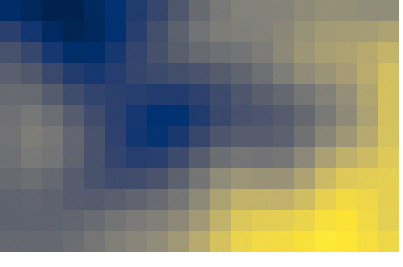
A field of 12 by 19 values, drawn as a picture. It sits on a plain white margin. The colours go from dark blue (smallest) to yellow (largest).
There is an overall slope up to the bottom right. The ninth with the highest average is the bottom right. The ninth with the lowest average is the top left. There are no lone odd cells. There are no regular stripes.
